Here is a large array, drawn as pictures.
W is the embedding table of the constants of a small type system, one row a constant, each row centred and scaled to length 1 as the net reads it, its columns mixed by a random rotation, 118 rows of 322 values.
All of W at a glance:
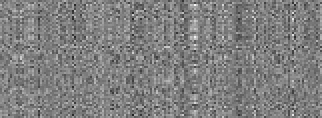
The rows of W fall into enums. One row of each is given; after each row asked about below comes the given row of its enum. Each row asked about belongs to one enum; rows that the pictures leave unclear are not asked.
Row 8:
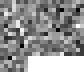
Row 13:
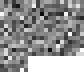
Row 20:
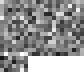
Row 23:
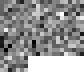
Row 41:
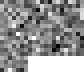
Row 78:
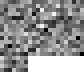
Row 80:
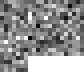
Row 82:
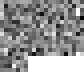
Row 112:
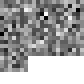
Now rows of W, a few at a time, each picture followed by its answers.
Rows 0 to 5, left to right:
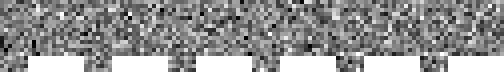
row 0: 23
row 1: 112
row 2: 78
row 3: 41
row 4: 20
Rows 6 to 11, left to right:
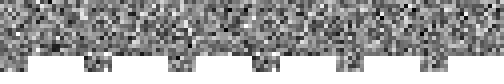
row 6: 41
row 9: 20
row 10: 112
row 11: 112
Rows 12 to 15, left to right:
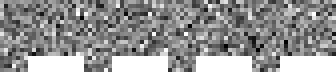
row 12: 82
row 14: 41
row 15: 23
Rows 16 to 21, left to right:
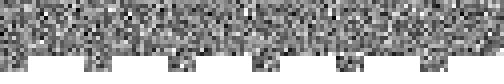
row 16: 112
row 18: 82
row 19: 82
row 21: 13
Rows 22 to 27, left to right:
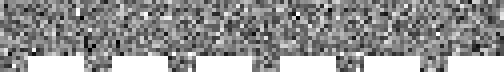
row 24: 20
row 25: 112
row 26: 20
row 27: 41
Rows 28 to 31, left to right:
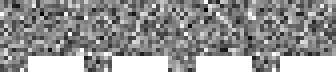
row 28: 13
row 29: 20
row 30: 41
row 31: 20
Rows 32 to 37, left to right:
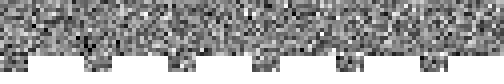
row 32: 78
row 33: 23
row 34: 82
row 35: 13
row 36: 20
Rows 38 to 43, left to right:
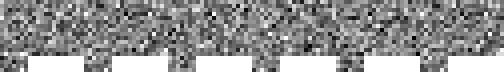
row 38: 20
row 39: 13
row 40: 112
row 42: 78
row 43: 13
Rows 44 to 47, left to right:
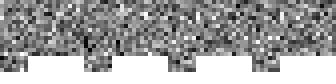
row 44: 20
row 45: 23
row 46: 80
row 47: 80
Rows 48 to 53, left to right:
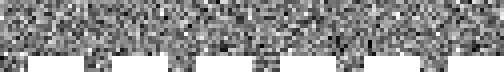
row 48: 20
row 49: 82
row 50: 41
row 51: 78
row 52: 23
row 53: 41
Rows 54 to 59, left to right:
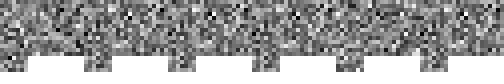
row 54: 8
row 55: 112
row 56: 112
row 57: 112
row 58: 13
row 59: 112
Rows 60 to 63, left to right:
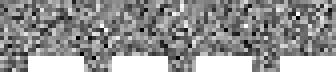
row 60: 78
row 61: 8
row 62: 8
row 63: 112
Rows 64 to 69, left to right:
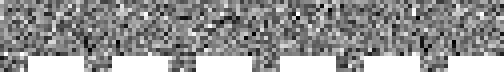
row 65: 23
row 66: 78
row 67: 112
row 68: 82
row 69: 23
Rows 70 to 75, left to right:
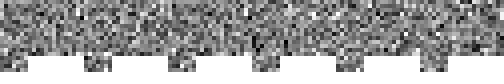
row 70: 82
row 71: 20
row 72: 82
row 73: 23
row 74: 13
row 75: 41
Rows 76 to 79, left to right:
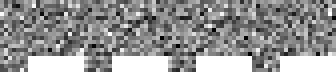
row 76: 13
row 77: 78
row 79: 82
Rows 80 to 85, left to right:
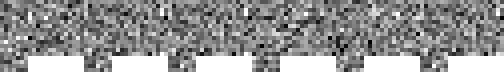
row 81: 82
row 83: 78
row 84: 23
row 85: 82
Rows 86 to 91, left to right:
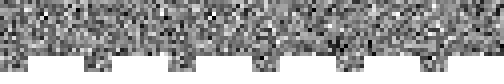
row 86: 112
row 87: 82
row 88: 112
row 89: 8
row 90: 23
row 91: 8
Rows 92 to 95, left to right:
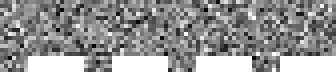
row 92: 8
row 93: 78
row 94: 41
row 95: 20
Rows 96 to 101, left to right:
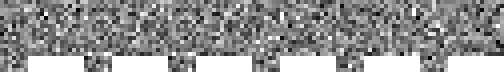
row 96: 112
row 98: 20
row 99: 80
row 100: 82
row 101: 8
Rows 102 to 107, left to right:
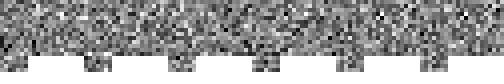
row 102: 23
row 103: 20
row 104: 8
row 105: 78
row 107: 112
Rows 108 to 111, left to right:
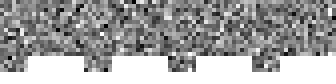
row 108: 8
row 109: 41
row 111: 82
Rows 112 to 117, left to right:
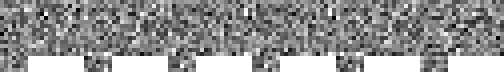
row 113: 20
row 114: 82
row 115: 82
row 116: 20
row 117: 78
